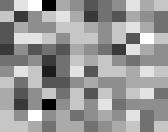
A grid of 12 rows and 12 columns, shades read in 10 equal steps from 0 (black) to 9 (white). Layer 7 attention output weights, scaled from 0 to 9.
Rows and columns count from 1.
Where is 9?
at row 1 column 3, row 4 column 11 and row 11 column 3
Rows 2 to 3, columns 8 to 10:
4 3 6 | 5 7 8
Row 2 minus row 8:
0 -2 -2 4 5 1 -4 -1 -2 0 -1 -2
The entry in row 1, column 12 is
7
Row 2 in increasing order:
2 2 3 4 4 5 5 6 6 7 7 8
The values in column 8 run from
4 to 8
